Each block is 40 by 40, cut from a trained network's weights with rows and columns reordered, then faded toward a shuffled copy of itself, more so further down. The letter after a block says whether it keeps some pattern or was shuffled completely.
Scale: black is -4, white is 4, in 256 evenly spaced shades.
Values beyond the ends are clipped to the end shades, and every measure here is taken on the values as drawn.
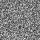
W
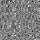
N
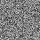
W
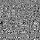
N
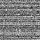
N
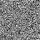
W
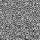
N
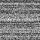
N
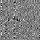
N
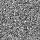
W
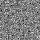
W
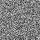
W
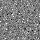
W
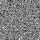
W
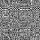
N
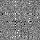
N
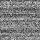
N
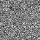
N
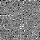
N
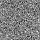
W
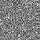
N
